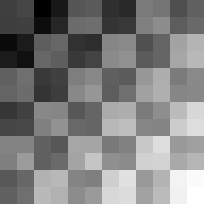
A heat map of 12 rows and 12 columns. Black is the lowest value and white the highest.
Ninth with the highest average: bottom right. Ninth with the lowest average: top left. Grain: checkered. Slope: up to the bottom right.
